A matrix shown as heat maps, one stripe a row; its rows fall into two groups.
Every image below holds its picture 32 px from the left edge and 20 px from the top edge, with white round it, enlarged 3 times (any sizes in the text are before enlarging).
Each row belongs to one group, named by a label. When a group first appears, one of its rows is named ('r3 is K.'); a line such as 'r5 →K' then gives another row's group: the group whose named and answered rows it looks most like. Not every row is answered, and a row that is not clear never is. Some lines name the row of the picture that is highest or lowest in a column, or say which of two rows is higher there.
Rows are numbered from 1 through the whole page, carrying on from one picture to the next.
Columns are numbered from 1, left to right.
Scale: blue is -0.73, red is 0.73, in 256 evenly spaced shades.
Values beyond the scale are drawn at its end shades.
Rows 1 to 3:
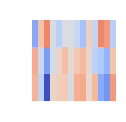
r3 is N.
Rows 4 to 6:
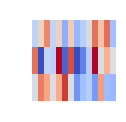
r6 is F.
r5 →N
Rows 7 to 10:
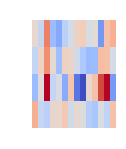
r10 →N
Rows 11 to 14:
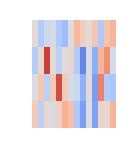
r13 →F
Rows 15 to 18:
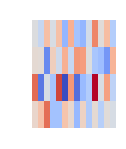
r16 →N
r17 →N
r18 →F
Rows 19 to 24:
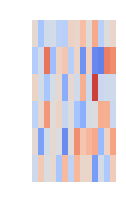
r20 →F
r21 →N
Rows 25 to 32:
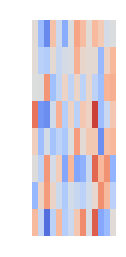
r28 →N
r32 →N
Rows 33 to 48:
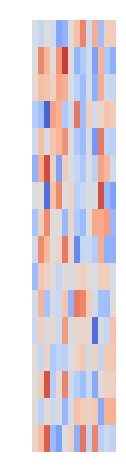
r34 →F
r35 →F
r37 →F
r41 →F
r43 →N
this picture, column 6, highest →34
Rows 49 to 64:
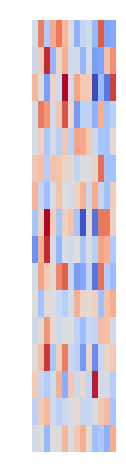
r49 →F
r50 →F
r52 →F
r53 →N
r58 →F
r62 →N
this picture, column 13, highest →56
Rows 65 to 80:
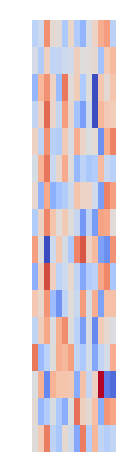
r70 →F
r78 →F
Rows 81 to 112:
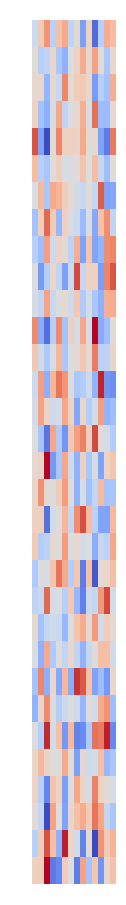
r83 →N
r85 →N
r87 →F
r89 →F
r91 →F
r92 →N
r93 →N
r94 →F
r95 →F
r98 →F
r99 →N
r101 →F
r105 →N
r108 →F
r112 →F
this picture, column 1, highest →85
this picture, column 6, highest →111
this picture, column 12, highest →94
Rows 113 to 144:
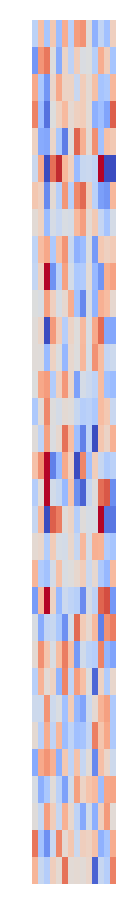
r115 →N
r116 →N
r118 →F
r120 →N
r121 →F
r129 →F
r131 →F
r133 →N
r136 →F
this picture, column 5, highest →118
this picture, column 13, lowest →118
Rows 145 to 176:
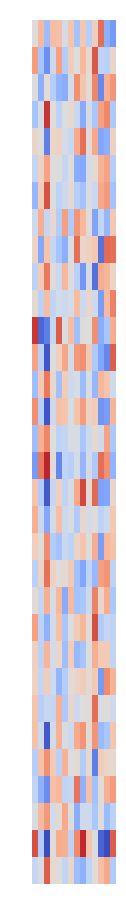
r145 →F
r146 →N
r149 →N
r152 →N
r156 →N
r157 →N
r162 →N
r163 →N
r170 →N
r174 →F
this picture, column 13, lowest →175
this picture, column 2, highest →161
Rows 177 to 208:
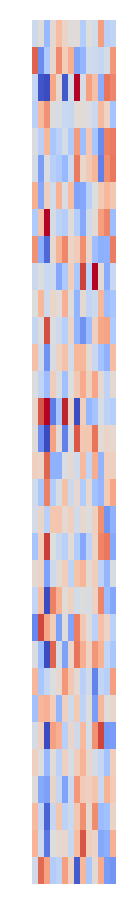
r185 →N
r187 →F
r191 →F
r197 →N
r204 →N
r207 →N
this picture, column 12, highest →203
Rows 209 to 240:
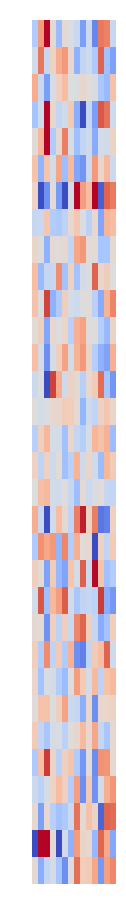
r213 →F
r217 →N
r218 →N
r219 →F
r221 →N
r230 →F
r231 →N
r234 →F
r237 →F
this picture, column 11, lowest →228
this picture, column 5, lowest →239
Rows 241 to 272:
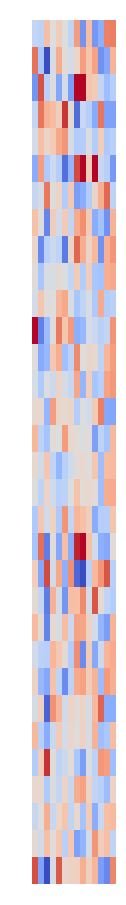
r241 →F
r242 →N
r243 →N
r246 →N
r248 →N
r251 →F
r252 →N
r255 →F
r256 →N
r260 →N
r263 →N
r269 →N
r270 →F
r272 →N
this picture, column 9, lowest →261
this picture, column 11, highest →246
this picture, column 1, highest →252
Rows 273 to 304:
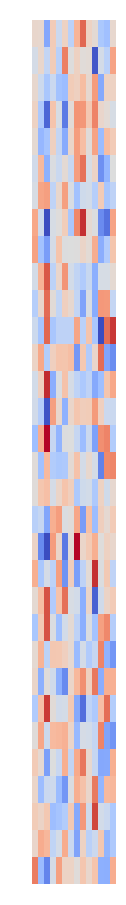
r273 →N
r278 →N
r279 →F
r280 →N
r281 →N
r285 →F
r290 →F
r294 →F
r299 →F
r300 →N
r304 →N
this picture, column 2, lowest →292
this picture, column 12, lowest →284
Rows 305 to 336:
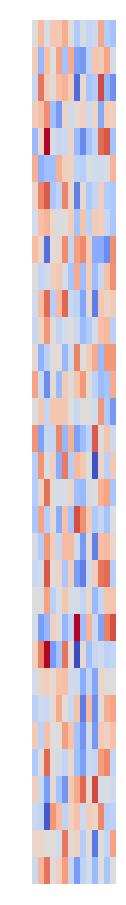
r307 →F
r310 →N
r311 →F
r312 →F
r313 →N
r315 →F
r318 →N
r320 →N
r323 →N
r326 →F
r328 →F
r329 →F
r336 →F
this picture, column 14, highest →327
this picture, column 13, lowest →313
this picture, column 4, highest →334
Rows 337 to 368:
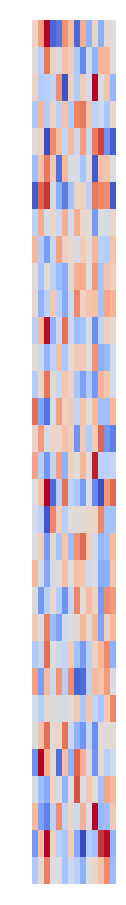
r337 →F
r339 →N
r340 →N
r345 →N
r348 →F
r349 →N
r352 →F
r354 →F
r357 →N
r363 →F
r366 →N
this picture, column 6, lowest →339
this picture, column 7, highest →361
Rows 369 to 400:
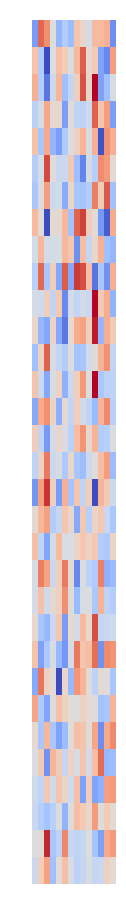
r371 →N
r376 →N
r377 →F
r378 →N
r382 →N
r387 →F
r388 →N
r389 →F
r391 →N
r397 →F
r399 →F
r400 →F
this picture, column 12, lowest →373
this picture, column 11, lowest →386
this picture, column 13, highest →375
